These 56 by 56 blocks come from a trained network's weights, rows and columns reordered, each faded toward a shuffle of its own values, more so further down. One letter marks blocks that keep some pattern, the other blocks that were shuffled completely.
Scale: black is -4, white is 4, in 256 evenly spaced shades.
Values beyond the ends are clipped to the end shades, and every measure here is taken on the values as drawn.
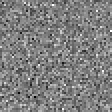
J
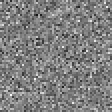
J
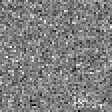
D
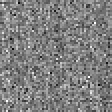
D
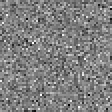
J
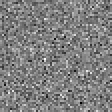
J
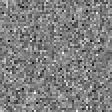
J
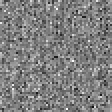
D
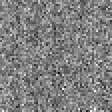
D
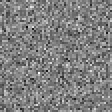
D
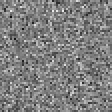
D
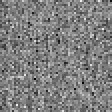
D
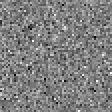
J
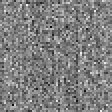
D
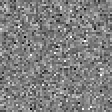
J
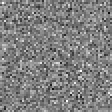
J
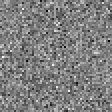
J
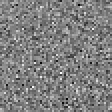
J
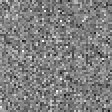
D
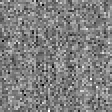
D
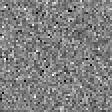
J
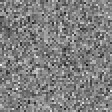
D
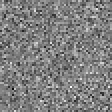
J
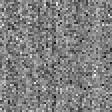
D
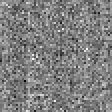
D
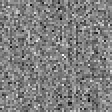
D
